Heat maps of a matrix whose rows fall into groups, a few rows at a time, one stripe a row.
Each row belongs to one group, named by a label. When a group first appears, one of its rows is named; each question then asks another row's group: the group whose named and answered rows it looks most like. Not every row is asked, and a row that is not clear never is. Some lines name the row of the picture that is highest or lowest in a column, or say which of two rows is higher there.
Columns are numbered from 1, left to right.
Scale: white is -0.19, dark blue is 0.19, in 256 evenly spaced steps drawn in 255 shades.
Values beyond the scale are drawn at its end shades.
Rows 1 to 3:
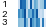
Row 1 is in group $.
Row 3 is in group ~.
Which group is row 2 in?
~
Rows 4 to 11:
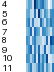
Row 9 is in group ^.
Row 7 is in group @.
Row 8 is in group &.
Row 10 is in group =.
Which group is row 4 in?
@
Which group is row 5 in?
^
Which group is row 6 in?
&
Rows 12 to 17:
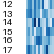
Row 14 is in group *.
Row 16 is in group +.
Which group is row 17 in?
=
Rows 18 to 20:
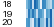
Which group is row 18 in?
@
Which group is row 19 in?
&
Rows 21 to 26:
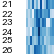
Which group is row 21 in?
&
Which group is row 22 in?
+
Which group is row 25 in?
$
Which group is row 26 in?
+
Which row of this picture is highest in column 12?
22
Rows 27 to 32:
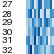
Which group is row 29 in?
~
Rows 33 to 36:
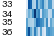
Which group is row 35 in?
+
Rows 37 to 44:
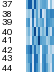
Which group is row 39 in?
&
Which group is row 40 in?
*
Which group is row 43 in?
@
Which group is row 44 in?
@
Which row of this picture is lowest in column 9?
38
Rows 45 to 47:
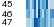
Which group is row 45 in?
=
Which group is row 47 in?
+
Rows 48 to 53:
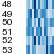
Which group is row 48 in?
*
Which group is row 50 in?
^
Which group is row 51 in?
~
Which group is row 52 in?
*
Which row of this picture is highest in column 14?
53
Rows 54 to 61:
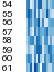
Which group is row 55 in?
=
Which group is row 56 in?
$
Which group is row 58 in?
~
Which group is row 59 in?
+
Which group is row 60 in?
^
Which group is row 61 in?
@
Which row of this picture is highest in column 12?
59
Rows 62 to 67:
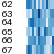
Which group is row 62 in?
=
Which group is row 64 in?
$
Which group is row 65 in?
~
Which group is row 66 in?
$
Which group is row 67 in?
$
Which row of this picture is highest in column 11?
62
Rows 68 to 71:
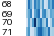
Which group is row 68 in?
$
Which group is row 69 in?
@
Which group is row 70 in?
*
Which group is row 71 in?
+
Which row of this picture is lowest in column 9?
70
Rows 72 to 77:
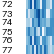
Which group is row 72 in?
@
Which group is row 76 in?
@
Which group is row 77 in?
~
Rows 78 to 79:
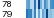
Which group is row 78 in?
^
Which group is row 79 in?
=
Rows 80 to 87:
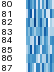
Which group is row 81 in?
^
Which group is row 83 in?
~
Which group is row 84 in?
^
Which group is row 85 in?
@
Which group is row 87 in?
$
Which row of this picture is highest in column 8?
82
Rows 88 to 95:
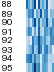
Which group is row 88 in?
=
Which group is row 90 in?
*
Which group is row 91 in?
^
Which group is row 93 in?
~
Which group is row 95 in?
*
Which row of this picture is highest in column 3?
94
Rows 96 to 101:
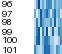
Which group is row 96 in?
$
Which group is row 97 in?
~
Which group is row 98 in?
&
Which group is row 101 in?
+
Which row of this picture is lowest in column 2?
97
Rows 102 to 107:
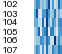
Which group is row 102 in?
^
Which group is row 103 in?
+
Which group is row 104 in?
^
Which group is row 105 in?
@
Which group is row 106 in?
&
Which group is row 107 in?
^
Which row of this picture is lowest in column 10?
106
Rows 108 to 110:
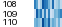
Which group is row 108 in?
+
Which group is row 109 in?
&
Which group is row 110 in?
+
